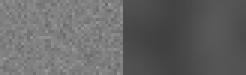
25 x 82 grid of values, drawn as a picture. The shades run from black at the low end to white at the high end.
The table splits into one row of 2 panels. Panel 1,1: middling, fine-grained, faint in contrast. Panel 1,2: low, smooth, faint in contrast.
